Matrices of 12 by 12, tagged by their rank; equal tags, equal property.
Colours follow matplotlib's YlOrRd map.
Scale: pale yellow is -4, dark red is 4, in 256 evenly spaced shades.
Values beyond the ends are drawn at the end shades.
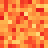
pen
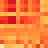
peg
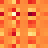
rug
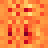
peg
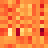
peg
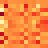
peg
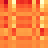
rug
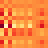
rug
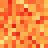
pen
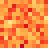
pen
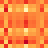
rug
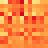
peg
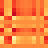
rug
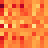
peg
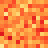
pen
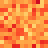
pen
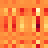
rug
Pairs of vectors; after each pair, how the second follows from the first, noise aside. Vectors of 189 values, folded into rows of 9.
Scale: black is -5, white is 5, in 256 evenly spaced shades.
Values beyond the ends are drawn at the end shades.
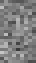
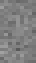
shrunk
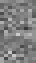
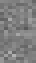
shrunk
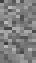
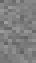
shrunk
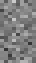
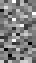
scaled up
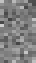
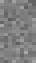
shrunk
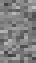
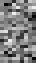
scaled up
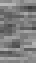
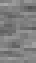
shrunk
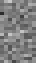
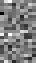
scaled up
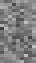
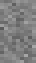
shrunk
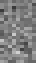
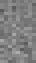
shrunk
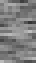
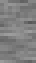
shrunk
